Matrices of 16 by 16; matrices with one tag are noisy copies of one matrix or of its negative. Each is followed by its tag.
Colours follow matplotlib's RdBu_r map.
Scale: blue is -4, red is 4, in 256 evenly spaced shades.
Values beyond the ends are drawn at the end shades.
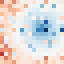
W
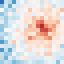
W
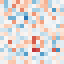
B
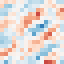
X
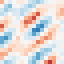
X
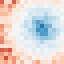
W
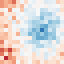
W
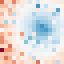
W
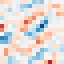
X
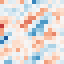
X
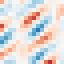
X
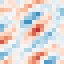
X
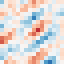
X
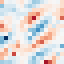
X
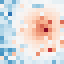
W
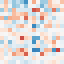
B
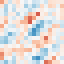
X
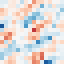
X
